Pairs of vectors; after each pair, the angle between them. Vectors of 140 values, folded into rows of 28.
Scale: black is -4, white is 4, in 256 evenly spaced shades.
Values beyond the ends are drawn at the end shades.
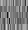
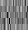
nearly parallel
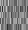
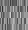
partly aligned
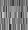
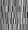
partly opposed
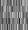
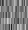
orthogonal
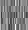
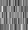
partly opposed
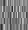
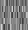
nearly opposite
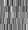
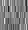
partly aligned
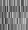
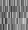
nearly parallel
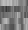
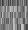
partly opposed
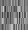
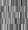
partly opposed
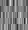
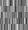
nearly opposite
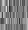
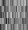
partly opposed
